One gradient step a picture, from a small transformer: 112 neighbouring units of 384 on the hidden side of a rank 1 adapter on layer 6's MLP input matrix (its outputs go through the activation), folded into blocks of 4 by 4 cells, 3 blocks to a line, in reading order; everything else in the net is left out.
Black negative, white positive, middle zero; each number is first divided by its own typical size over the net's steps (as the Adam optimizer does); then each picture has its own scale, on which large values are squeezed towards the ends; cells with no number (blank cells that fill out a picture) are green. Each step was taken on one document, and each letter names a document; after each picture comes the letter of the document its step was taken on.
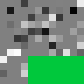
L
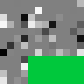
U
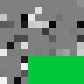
U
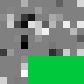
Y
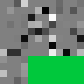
L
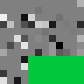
U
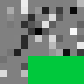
L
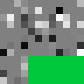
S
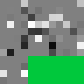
Y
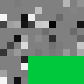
U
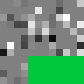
S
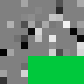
Y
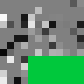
U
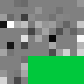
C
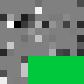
C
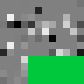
C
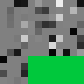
L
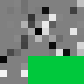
L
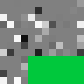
U
